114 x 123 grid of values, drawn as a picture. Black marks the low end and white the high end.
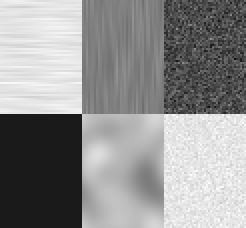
It is made of 2 by 3 panels. Panel 1,1: very high, streaked across, faint in contrast. Panel 1,2: middling, streaked downward, faint in contrast. Panel 1,3: low, fine-grained. Panel 2,1: very low, flat. Panel 2,2: high, smooth. Panel 2,3: very high, fine-grained, faint in contrast.
